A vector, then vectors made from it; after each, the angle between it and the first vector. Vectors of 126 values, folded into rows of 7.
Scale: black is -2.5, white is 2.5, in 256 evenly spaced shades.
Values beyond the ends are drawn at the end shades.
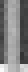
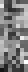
partly opposed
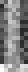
nearly parallel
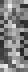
partly aligned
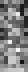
partly aligned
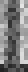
nearly opposite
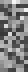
orthogonal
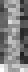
nearly parallel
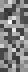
orthogonal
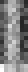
nearly parallel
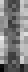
nearly opposite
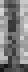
nearly opposite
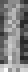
nearly parallel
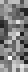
partly aligned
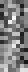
partly aligned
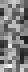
partly aligned
